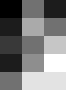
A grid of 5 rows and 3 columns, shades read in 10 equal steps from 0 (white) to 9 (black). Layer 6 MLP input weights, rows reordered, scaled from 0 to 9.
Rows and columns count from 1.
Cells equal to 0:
1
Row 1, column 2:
5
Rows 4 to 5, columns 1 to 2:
8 4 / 5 1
